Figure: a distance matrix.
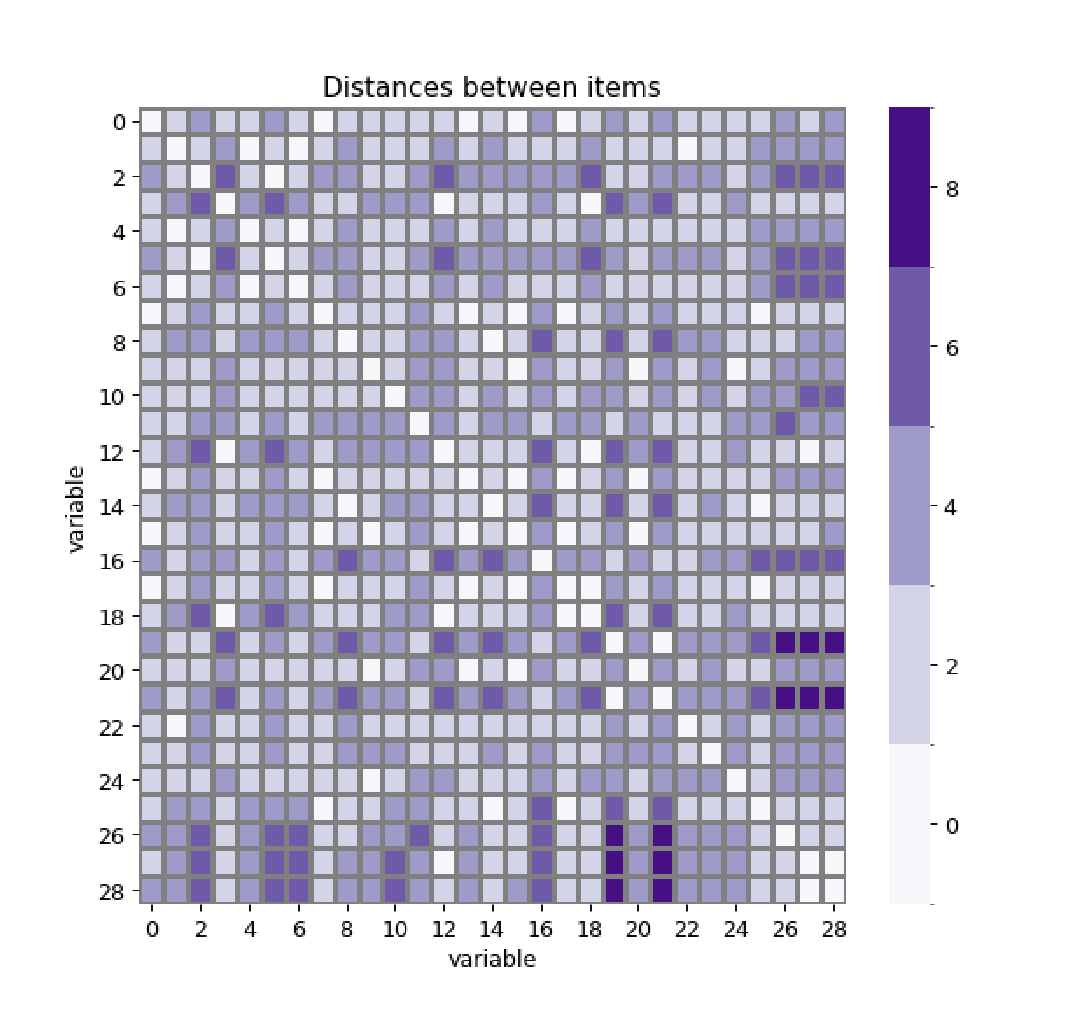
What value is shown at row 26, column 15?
2
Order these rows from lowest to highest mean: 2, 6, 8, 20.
20, 6, 8, 2
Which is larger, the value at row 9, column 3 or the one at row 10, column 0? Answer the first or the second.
the first
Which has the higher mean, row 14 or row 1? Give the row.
14
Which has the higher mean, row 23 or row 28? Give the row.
28
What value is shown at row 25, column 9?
2
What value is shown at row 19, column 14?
6
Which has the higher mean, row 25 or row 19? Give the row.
19
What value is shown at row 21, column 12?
6
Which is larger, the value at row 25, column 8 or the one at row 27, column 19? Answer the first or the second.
the second
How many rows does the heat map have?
29
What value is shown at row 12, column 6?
4
